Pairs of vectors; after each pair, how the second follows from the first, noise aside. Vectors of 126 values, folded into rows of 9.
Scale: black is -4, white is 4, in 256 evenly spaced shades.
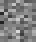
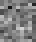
shuffled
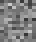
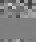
partly zeroed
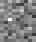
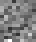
shuffled
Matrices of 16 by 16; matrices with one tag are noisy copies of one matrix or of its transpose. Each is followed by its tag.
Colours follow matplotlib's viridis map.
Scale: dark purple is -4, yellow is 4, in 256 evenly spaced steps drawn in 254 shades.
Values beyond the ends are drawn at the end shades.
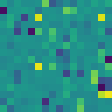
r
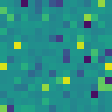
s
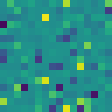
s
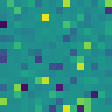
s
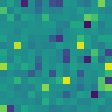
s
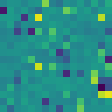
r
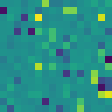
r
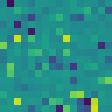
r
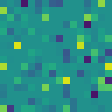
s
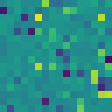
r
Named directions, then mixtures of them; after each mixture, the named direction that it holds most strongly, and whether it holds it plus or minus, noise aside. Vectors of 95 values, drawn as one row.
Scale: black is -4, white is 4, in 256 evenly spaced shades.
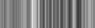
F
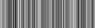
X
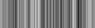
F, plus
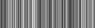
X, minus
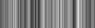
F, minus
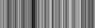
F, minus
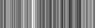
F, plus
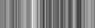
F, plus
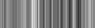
F, plus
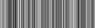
X, plus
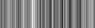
F, plus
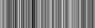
X, plus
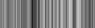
F, minus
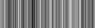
X, plus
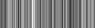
X, minus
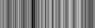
F, minus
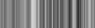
F, plus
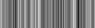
X, plus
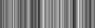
F, minus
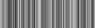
X, plus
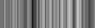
F, minus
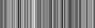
X, minus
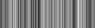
X, minus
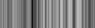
F, minus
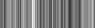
F, plus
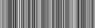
X, plus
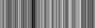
F, minus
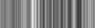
F, plus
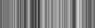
F, minus
